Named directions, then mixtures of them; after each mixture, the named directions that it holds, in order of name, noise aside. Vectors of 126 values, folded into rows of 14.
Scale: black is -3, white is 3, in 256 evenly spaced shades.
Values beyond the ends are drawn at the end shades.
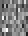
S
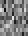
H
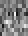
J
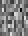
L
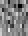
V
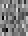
S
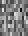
L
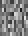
L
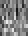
J, S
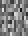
L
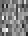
S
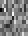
H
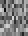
H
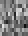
H, J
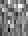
V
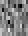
V
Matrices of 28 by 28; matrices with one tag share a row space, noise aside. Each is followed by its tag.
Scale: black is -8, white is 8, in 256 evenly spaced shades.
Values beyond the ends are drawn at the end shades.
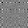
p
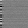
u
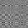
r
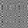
p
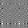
p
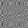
p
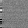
u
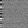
u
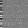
u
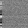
u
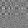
r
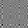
p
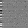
u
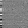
u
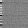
u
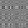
r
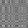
r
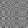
r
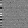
u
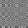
r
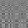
r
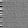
u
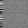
u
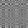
r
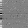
u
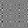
p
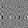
p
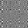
p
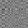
r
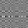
r
